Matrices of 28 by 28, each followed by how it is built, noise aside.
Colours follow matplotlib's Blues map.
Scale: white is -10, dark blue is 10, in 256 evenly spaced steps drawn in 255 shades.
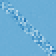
banded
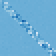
banded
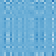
low rank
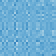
low rank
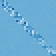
banded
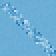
banded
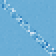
banded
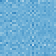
low rank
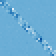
banded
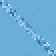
banded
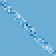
banded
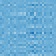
low rank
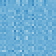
low rank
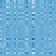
low rank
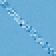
banded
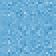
low rank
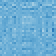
low rank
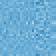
low rank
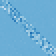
banded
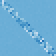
banded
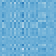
low rank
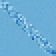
banded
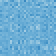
low rank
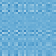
low rank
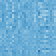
low rank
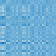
low rank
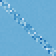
banded
